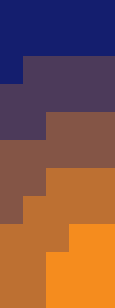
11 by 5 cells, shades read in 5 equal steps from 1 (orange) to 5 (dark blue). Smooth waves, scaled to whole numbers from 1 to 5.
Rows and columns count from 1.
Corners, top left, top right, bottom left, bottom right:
5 5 2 1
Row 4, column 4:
4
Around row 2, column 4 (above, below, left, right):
5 4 5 5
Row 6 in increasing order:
3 3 3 3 3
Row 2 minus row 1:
0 0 0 0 0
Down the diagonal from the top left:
5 5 4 4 3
